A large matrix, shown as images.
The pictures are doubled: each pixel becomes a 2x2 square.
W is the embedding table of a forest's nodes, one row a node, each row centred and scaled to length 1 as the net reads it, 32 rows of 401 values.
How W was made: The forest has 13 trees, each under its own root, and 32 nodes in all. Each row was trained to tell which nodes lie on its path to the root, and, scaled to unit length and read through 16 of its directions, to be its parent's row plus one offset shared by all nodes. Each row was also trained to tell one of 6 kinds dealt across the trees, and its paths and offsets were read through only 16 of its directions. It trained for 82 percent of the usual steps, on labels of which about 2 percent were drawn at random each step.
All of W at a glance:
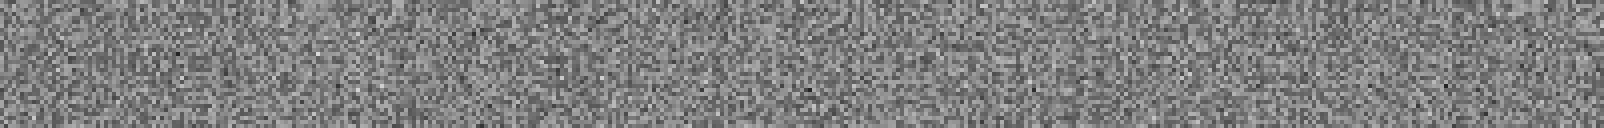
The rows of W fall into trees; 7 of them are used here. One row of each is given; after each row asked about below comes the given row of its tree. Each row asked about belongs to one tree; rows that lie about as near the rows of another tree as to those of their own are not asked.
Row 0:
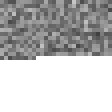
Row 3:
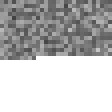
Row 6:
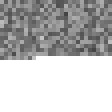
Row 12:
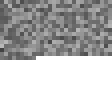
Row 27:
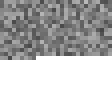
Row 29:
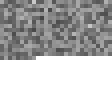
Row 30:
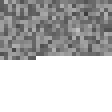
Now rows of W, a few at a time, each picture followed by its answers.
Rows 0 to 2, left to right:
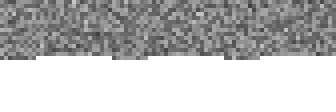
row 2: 0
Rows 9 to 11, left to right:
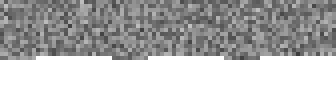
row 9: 3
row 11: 12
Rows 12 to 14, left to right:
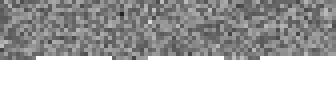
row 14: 6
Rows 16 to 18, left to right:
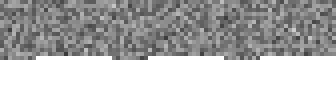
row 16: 30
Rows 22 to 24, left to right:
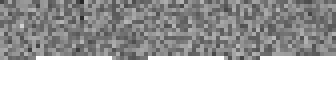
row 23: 12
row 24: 30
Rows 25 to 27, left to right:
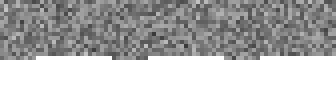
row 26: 6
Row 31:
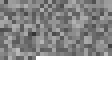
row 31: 30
